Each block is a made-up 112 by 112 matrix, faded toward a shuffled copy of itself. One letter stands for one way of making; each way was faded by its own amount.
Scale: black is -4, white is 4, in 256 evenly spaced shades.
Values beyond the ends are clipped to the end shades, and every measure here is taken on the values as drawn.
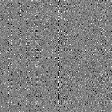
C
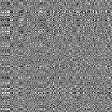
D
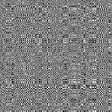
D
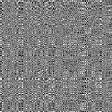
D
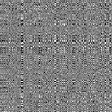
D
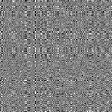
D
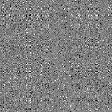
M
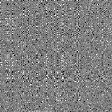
M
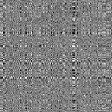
D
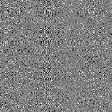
M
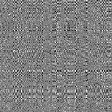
D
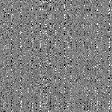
C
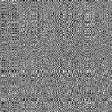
D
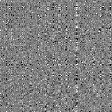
M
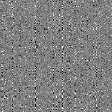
C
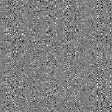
C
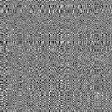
D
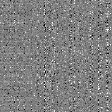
C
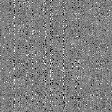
C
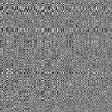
D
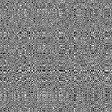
D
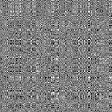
D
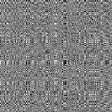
D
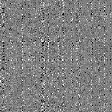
C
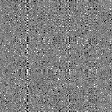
M
